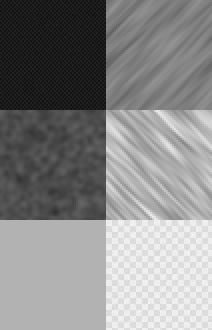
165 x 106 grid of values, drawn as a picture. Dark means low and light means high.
It is made of 3 by 2 panels. Panel 1,1: very low, checkered, faint in contrast. Panel 1,2: middling, slanting up to the right, faint in contrast. Panel 2,1: low, blotchy, faint in contrast. Panel 2,2: high, slanting down to the right. Panel 3,1: high, flat. Panel 3,2: very high, checkered, faint in contrast.
